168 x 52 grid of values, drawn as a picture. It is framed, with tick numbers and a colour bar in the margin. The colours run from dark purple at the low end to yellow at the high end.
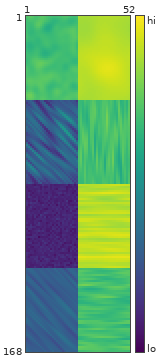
The table splits into 4 rows of 2 panels. Panel 1,1: high, blotchy, faint in contrast. Panel 1,2: very high, smooth, faint in contrast. Panel 2,1: low, slanting down to the right. Panel 2,2: high, streaked downward, faint in contrast. Panel 3,1: very low, fine-grained, faint in contrast. Panel 3,2: very high, streaked across, faint in contrast. Panel 4,1: low, slanting down to the right, faint in contrast. Panel 4,2: high, streaked across, faint in contrast.
